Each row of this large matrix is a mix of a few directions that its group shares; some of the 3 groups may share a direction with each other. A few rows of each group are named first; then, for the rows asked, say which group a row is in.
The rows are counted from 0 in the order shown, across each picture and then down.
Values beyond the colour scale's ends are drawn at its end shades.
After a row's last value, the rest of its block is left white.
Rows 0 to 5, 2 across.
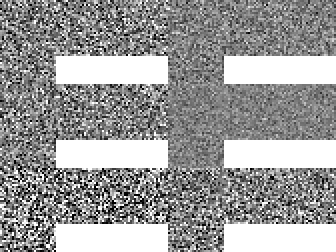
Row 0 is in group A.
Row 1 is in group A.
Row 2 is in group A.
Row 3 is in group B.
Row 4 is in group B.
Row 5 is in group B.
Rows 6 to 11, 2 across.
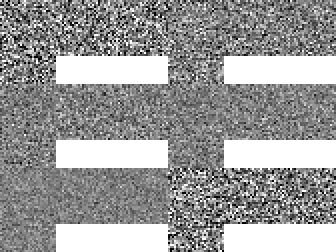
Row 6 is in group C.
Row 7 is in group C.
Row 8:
B
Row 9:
A
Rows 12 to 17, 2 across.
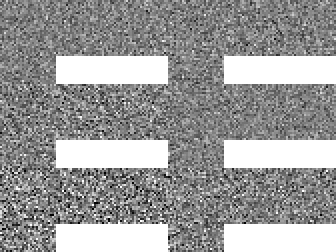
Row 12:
A
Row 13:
B
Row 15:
C
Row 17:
C
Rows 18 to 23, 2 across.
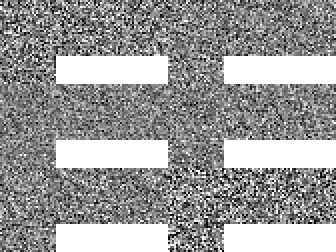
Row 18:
A
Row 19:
A
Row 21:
B
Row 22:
A
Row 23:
C
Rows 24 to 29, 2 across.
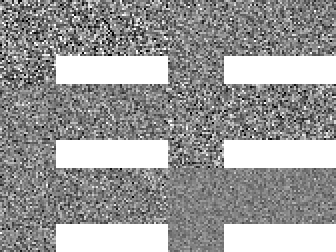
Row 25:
A
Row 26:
B
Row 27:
B
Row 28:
A
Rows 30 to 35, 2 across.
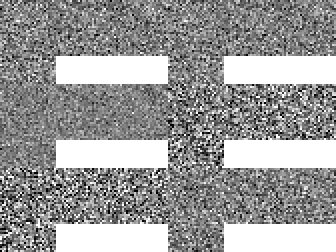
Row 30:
A
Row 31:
A
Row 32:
A
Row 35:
B
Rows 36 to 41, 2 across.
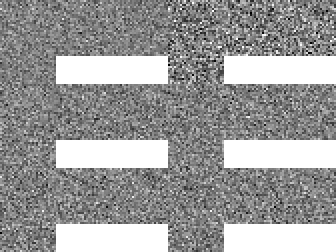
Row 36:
A
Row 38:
B
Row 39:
A
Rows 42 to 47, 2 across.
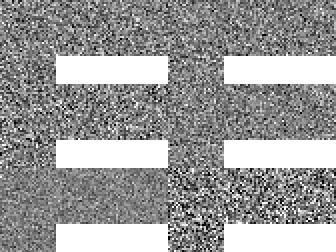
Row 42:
B
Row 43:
C
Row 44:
C
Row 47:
C
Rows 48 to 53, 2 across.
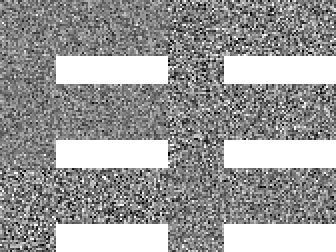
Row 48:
B
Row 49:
C
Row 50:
A
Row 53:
A
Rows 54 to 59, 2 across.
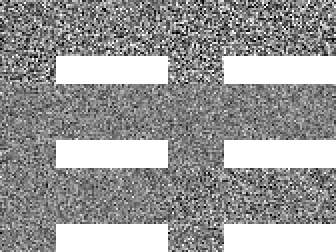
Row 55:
A
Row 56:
C
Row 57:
B
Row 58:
A
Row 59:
A
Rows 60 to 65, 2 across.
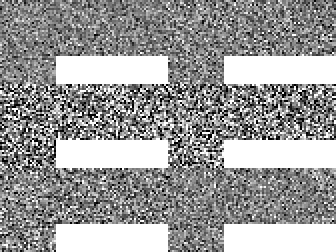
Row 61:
A
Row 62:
A
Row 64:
C
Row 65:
A
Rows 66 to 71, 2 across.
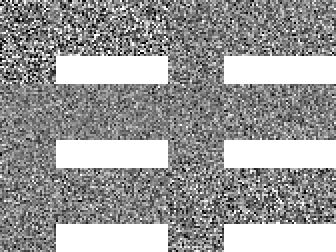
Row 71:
B
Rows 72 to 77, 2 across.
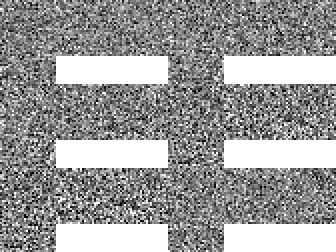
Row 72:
C
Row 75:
B
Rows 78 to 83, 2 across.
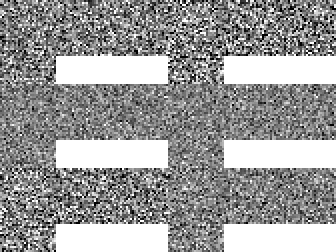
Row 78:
B
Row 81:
A
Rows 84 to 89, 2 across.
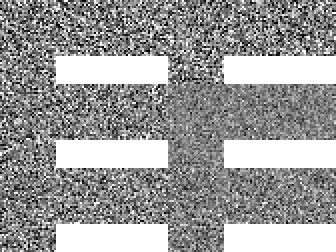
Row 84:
A
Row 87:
B
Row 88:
C
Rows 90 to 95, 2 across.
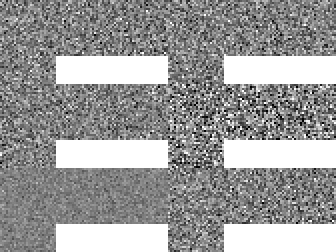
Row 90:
A
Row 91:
B
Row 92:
C
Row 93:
B
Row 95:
A
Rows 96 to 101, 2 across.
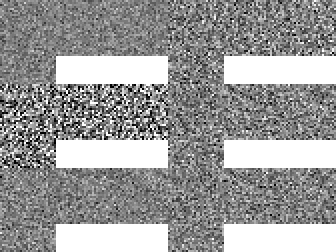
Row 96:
B
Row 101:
A
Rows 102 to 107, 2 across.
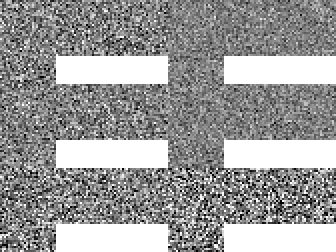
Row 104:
B
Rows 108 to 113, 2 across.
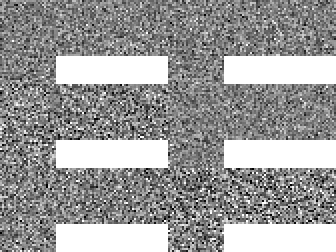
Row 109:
B
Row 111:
C
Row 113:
A
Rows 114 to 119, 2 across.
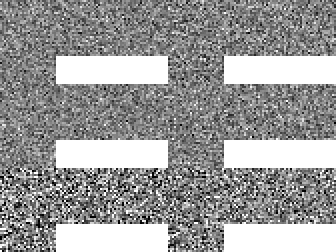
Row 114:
A
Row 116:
B
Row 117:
B
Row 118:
C
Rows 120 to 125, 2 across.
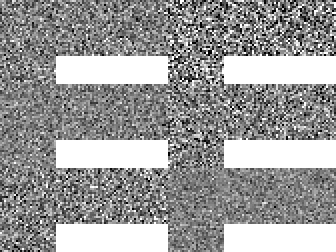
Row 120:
B
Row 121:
B
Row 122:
A
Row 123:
C
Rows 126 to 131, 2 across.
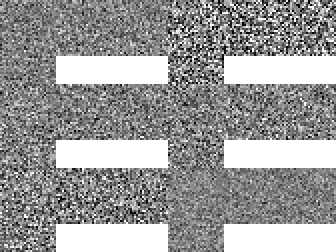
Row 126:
B
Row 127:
A
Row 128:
C
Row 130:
B
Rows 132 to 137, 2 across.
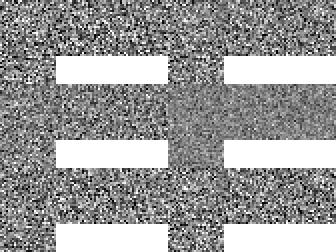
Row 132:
B
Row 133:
C
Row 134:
A
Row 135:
B
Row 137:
C
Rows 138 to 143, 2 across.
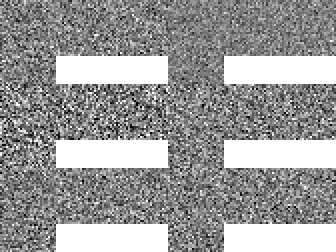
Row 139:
A
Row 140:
C
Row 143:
B
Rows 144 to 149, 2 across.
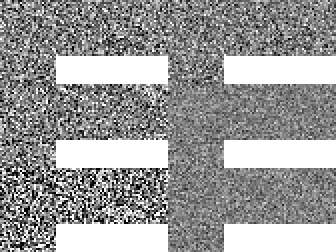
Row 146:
A
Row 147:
C
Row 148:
B
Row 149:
A
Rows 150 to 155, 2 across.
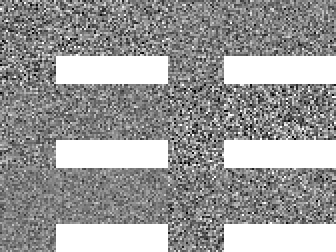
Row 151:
B
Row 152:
C
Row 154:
B
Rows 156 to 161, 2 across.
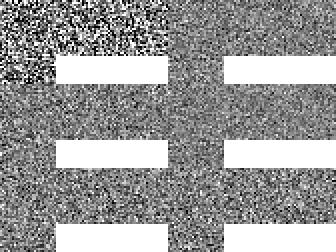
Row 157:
A
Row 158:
C
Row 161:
B
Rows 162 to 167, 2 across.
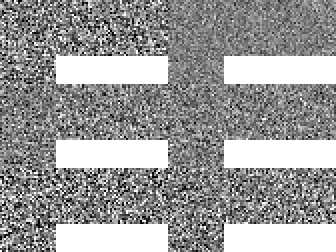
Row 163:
A
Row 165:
C
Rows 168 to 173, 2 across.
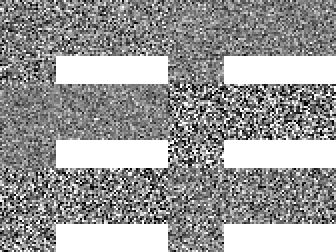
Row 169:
C
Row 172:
A
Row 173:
A
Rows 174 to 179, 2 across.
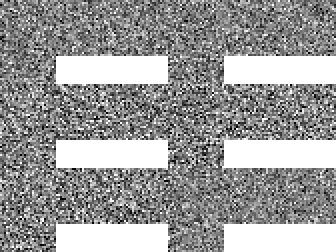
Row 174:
B
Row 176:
A
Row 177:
C
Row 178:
B
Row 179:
C
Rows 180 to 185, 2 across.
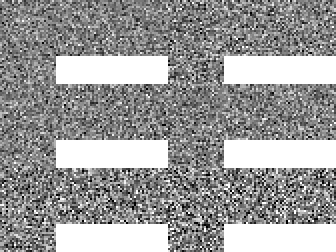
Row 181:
C
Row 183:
B
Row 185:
C
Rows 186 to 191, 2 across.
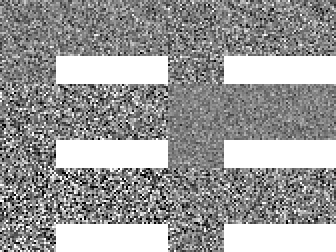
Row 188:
B
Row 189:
B
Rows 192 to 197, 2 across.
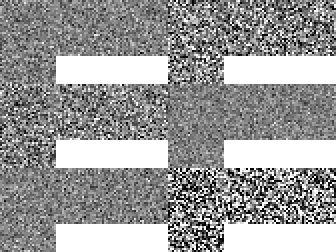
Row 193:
C
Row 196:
A
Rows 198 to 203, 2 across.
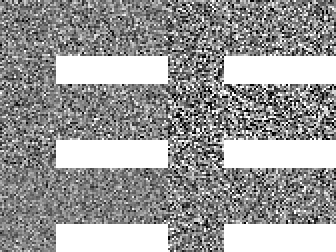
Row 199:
B
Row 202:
A
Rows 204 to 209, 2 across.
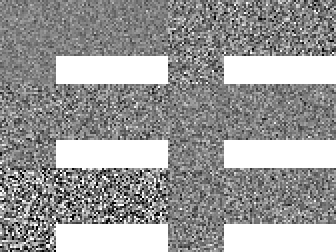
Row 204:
A
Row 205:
A
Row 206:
C
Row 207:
C
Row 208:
B
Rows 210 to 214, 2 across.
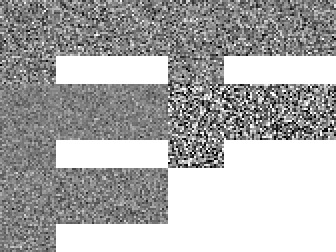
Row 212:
C
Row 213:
B
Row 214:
B
